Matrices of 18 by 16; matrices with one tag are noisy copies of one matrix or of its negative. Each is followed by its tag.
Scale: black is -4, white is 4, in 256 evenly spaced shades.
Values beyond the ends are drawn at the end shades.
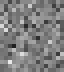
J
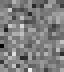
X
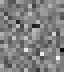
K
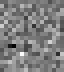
J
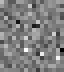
K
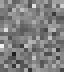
X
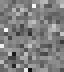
X
